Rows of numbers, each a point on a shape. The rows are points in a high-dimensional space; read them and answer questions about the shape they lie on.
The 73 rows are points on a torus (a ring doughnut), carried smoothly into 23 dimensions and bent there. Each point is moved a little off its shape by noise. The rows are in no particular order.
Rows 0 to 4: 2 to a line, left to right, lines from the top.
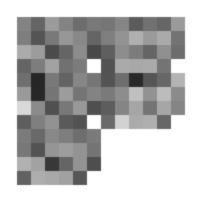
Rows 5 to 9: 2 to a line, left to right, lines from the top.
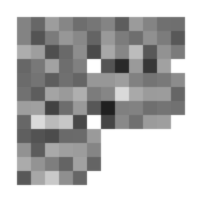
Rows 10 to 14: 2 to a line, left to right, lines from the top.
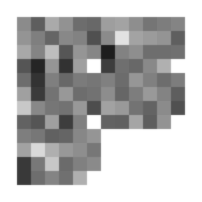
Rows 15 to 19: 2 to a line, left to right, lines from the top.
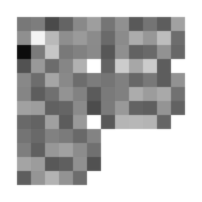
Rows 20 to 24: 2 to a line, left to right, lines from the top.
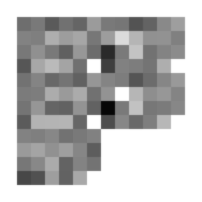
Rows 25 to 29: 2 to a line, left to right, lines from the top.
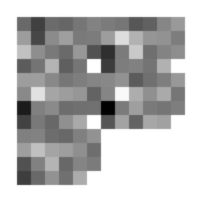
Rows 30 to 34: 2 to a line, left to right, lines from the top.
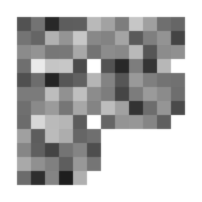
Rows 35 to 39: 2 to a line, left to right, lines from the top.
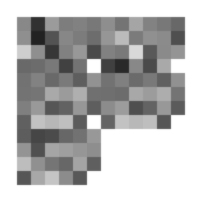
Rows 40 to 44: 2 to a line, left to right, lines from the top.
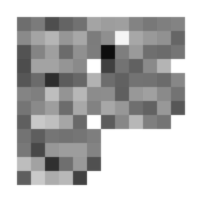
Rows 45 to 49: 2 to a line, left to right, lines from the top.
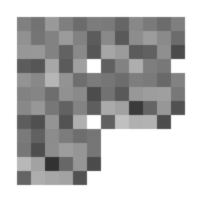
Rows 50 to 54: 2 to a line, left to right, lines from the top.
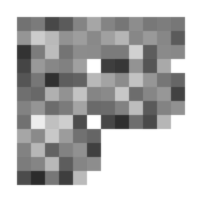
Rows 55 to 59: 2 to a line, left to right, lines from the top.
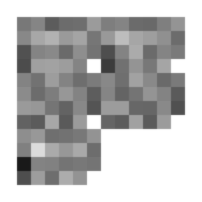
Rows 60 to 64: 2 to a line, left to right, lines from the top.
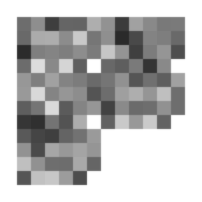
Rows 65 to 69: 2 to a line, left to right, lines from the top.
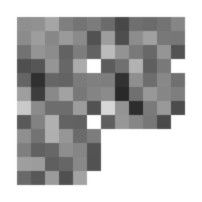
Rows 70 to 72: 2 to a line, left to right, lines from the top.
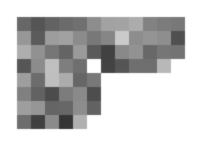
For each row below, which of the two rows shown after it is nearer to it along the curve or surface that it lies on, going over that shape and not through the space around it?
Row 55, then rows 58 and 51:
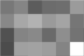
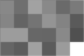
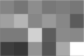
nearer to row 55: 51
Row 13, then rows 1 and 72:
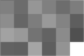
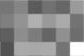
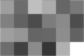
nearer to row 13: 72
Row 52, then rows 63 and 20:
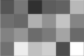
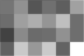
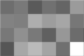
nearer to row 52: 63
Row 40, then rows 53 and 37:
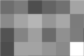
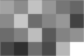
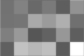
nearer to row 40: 37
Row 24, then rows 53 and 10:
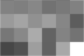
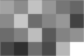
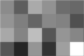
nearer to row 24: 10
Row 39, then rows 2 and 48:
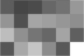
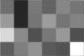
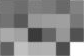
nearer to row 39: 2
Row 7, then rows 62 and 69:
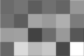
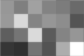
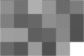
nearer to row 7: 69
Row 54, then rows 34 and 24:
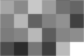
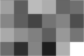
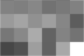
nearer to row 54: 34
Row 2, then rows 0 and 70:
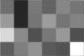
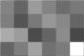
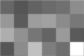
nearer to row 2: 70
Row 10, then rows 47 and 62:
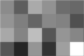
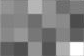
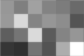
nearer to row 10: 62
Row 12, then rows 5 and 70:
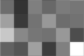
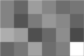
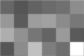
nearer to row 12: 70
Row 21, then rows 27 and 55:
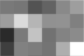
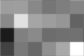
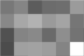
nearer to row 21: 55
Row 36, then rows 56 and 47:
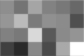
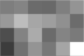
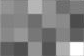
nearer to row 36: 56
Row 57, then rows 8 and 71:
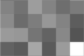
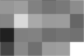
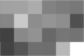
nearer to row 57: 71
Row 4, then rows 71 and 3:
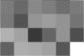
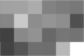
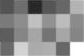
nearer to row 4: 3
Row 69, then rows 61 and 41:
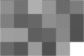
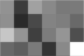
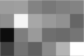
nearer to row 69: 61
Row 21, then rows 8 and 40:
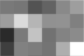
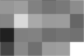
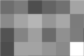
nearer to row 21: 40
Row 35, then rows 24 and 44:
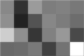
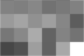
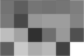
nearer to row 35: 44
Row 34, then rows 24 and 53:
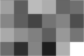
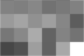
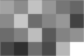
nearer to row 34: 53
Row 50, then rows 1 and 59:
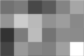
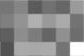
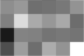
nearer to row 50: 1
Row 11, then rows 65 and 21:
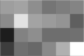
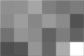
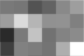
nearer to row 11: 65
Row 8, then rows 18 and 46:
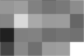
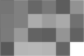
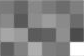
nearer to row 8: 18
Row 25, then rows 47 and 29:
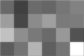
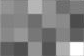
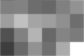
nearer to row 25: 47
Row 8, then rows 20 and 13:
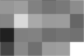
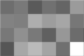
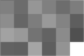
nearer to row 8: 20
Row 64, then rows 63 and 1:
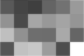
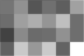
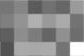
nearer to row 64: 1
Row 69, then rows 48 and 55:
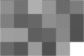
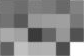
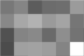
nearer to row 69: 48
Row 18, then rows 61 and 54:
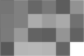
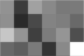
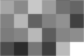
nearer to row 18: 61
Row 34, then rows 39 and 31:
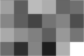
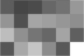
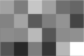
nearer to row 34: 31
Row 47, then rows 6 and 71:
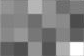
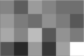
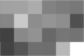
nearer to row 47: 71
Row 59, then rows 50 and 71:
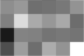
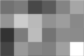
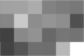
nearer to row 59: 71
